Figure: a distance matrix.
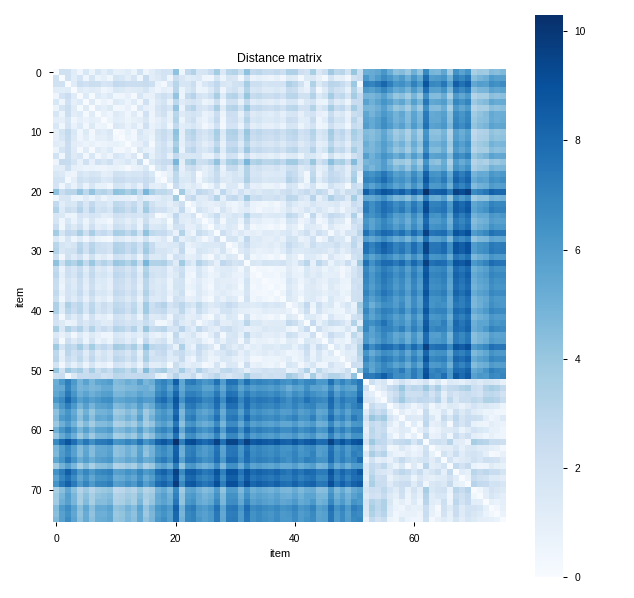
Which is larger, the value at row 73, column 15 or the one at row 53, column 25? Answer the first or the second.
the second
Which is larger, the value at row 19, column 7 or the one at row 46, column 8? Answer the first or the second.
the second
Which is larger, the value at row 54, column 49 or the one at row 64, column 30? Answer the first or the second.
the second
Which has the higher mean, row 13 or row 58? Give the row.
58
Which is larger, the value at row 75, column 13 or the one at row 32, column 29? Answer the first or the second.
the first
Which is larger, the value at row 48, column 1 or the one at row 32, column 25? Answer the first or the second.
the second
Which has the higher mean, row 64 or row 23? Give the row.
64
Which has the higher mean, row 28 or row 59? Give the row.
59
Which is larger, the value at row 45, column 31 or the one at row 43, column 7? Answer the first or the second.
the second
